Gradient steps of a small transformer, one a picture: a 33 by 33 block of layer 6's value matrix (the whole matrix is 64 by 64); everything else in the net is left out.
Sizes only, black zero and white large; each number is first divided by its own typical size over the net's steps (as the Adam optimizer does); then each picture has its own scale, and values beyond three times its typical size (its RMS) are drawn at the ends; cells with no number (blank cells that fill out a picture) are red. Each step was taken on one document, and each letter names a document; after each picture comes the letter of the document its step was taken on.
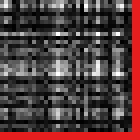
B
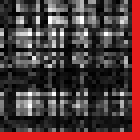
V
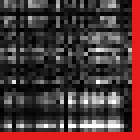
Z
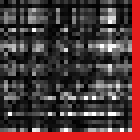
Z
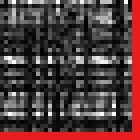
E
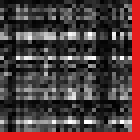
B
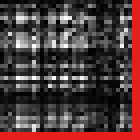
V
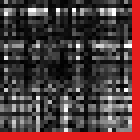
E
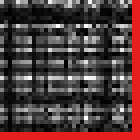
B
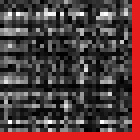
V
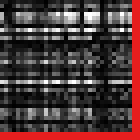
B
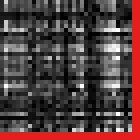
V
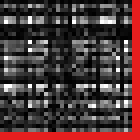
Z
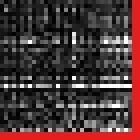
Z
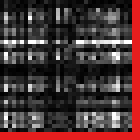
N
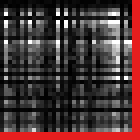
N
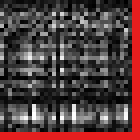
V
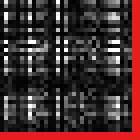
N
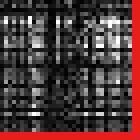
N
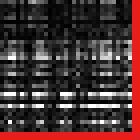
E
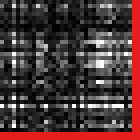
E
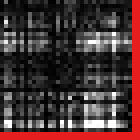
Z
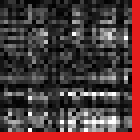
Z
